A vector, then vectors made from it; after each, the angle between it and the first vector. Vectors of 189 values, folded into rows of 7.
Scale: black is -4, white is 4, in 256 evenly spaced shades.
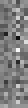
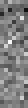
orthogonal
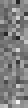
nearly parallel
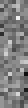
orthogonal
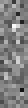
orthogonal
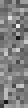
partly aligned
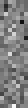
orthogonal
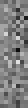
nearly opposite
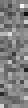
orthogonal
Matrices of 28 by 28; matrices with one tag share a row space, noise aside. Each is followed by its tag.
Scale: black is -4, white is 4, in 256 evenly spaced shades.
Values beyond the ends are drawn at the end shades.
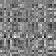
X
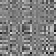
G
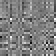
G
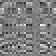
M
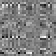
M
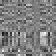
M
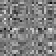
X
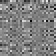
G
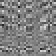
M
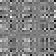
G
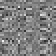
M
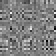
G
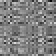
X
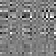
G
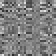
M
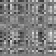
X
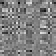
M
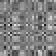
X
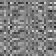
X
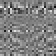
X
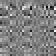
G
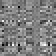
M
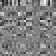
M
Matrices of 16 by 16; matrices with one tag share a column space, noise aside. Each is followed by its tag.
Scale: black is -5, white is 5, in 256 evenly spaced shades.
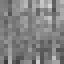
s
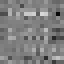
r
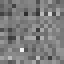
r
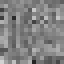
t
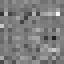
r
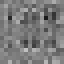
t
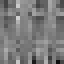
s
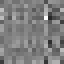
t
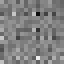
r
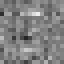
r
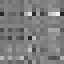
r
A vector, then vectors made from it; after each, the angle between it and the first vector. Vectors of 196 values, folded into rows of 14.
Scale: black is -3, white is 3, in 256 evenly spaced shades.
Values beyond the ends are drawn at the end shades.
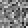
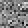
partly aligned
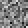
nearly parallel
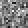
partly opposed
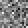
nearly parallel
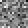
partly aligned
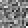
nearly parallel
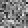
orthogonal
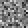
orthogonal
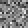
partly opposed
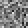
nearly parallel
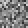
partly aligned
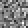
nearly opposite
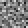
orthogonal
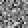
orthogonal
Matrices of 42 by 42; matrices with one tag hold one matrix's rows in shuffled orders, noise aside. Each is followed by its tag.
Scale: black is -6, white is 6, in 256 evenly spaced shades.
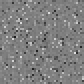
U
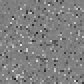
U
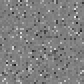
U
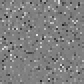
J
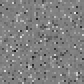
U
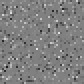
J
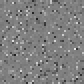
U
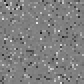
J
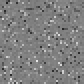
J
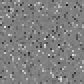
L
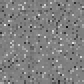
L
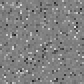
U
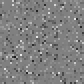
U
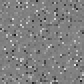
U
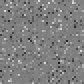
L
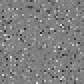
J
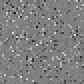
U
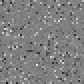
J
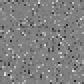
L
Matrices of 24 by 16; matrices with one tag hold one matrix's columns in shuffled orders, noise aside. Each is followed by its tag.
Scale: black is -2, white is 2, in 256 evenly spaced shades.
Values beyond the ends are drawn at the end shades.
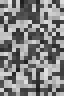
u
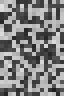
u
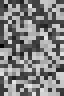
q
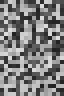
q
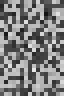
u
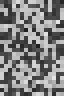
u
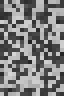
u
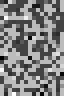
q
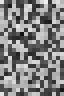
u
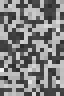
u
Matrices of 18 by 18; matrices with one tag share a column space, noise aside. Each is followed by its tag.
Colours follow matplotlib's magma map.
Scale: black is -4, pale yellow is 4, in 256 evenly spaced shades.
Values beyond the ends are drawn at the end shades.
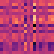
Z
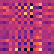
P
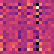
P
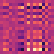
P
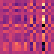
Z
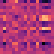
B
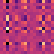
B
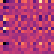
B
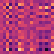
P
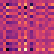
P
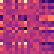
B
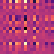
B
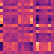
Z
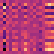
P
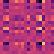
B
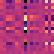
B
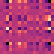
B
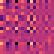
B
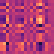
Z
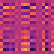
P
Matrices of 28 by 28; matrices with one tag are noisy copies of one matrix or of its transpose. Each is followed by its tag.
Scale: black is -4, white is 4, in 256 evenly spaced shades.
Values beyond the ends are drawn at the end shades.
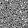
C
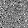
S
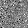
S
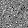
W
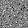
W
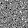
C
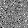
S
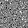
C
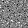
C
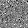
S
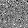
S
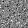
C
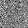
S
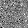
S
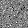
W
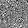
S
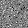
W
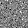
C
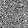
S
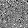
S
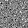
C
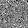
S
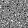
C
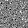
C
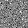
C
